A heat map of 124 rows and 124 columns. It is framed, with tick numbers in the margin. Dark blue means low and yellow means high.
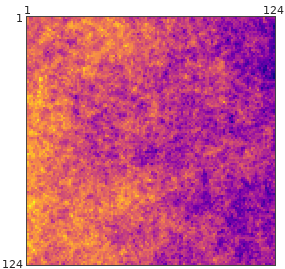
Grain: blotchy. Slope: up to the left. Stripes: none. Ninth with the highest average: bottom left.
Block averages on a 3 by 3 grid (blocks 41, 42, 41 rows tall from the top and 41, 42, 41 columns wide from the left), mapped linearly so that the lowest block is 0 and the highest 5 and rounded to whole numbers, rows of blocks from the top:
430 / 421 / 530
